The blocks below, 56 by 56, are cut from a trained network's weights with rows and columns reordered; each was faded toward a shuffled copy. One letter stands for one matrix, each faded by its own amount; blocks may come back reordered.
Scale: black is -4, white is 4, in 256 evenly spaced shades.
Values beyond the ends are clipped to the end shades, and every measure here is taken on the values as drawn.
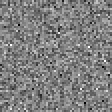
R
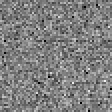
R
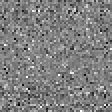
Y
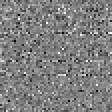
Y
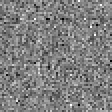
R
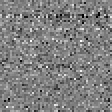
Y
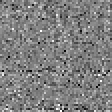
Y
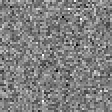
R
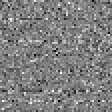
Y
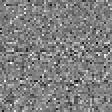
Y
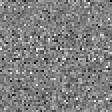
Y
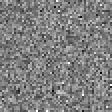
R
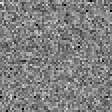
R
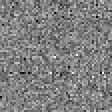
R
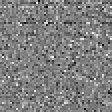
Y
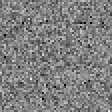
R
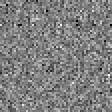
R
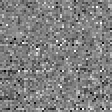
Y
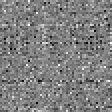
Y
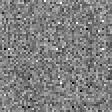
R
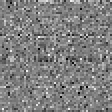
Y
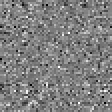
Y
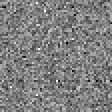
R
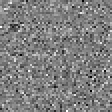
Y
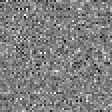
Y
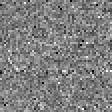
R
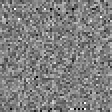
R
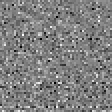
Y
